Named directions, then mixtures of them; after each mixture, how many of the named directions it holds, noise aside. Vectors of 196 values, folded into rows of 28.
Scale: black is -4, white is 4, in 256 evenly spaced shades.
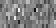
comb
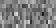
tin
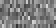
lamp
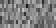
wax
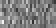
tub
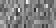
three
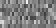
three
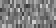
two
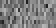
three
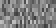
three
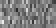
one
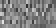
two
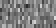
two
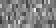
three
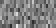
two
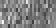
three
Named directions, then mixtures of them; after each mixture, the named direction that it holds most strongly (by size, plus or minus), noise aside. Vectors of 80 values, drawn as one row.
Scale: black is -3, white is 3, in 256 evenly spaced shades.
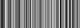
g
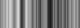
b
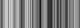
b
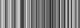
g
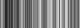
b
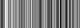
g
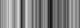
b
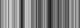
b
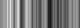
b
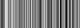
g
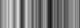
b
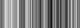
b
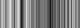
b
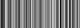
g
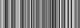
g
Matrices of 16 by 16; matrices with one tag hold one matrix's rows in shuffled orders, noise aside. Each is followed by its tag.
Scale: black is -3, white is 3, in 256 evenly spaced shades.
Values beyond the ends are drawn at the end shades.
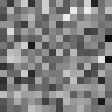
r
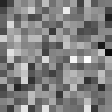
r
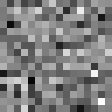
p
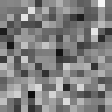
p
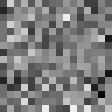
r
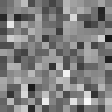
r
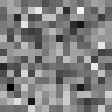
p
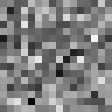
p
